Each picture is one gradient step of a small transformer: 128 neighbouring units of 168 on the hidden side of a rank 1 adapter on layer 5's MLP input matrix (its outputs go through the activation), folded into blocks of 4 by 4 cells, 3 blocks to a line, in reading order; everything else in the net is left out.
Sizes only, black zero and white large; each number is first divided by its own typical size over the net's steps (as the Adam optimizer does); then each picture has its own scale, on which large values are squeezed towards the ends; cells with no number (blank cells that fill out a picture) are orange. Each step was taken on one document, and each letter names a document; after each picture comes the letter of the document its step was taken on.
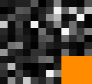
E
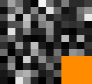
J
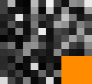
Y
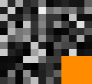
J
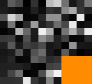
E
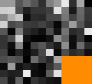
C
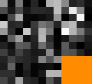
E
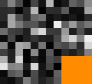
Y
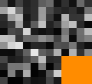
J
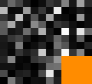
C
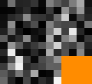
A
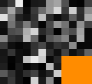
J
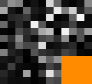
E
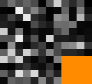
A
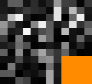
E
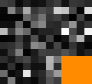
C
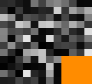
J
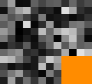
A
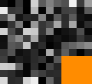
Y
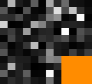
E
